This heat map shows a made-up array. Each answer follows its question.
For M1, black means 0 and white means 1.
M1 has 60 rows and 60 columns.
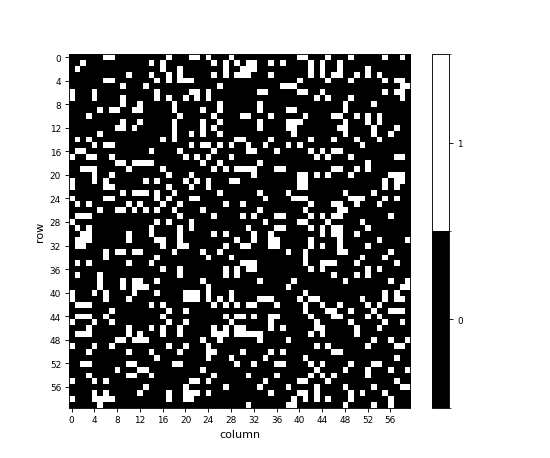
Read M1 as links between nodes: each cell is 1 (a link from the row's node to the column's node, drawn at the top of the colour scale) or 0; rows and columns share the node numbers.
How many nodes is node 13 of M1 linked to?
9
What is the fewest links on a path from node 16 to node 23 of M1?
3
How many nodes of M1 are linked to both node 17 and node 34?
2
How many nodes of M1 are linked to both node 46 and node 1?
8
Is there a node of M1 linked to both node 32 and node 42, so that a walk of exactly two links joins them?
yes
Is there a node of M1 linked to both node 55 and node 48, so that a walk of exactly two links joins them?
no
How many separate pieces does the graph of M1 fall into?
1
